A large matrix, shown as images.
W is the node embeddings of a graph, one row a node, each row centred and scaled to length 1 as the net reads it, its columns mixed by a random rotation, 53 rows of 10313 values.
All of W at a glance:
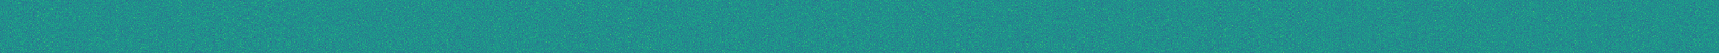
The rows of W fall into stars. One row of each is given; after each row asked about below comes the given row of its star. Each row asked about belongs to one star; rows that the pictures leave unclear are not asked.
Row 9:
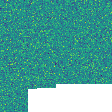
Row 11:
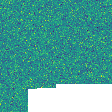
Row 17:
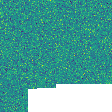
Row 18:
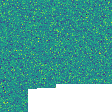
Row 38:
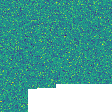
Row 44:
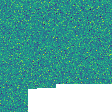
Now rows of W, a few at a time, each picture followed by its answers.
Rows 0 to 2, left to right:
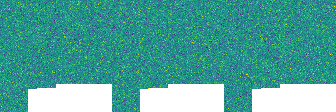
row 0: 38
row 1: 11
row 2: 17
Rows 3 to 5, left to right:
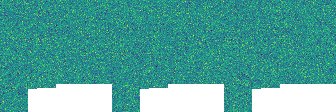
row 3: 17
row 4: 11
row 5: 17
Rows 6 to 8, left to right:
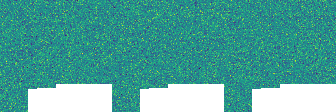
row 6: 38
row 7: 11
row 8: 9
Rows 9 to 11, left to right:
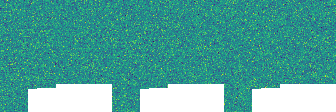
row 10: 18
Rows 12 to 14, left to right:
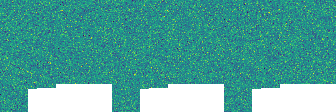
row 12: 44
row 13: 17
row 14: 17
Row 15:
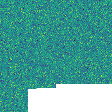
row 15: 11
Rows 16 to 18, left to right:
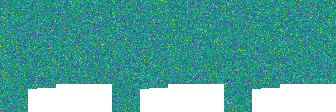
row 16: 38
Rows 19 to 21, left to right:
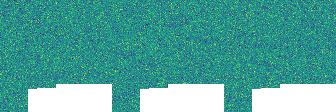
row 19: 38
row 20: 38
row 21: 11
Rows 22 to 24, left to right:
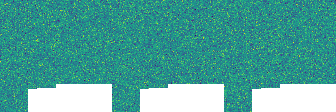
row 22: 17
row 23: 44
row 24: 9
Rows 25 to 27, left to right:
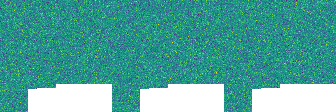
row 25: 9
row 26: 18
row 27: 38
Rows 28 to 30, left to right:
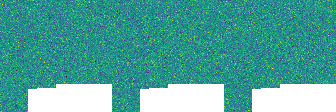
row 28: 38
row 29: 18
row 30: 18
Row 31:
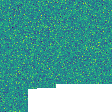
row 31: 17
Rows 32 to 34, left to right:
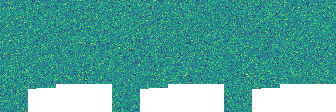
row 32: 44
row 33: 38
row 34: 17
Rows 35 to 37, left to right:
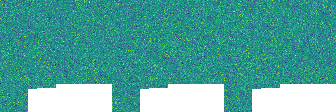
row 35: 9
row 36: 18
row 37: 9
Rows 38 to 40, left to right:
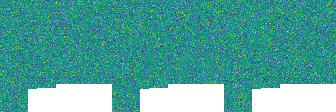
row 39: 11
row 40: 11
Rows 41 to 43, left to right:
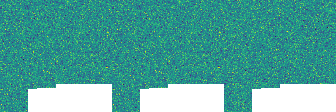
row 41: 9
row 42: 9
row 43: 44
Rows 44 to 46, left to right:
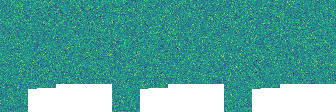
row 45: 11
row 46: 44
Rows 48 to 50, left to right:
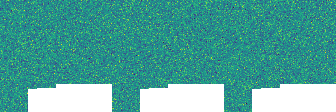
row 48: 9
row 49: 38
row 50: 44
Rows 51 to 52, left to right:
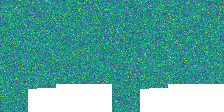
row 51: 9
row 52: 17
